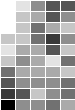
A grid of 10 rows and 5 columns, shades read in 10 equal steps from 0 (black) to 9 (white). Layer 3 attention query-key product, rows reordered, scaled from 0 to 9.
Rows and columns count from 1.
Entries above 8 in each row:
1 1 1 0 0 0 0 0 0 0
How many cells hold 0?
1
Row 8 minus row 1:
-6 -3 0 2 1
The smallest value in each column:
0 3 4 2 3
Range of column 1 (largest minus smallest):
9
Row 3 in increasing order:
4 6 7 7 9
